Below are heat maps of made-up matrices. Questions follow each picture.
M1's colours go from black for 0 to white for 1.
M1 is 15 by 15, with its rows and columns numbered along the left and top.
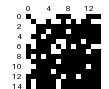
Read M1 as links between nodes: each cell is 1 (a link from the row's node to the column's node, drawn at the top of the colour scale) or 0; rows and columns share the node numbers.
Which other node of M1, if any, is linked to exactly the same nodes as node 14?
node 13
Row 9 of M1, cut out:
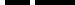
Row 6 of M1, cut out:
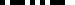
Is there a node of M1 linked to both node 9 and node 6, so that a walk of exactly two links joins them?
no
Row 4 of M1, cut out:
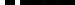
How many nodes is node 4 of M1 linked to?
2
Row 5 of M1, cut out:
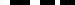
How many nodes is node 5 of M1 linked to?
5
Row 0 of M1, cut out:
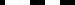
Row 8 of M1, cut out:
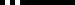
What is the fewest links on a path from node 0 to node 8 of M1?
2
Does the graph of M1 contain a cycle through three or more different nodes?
yes
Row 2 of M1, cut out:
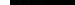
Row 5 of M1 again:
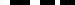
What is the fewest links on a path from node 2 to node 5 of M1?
2
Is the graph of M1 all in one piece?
yes
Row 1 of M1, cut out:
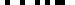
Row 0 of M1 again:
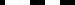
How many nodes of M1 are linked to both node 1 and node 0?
4
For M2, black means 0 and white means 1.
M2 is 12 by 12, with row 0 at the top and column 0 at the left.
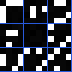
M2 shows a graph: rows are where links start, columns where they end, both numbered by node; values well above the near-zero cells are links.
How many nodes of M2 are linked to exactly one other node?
1
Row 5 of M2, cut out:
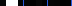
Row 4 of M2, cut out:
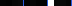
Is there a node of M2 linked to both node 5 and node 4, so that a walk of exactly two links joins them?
no
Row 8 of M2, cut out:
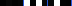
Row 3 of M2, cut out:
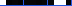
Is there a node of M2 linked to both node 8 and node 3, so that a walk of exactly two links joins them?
yes
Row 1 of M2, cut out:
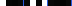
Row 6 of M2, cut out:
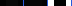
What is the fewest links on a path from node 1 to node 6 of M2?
4
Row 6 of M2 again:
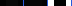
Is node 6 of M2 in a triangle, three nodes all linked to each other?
no
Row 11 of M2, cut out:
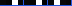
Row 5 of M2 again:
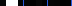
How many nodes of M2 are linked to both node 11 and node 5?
1
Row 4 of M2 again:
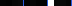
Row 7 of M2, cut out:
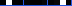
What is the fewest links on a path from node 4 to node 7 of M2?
5
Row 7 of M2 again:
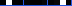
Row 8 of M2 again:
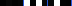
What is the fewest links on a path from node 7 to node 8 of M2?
4
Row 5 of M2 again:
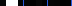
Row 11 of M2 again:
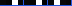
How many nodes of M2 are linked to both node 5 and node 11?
1
